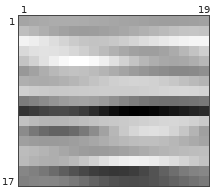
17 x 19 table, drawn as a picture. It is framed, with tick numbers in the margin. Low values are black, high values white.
Ninth with the highest average: top left. Histogram: skewed, a long tail of low values. Grain: streaks across.
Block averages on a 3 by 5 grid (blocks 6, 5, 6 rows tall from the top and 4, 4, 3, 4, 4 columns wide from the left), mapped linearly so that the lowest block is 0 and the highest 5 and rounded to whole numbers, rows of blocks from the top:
5 5 4 3 4 / 1 2 1 1 1 / 1 0 1 2 2
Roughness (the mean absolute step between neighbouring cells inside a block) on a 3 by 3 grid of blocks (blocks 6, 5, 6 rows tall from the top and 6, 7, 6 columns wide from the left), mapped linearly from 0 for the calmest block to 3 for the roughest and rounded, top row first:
000 / 233 / 010
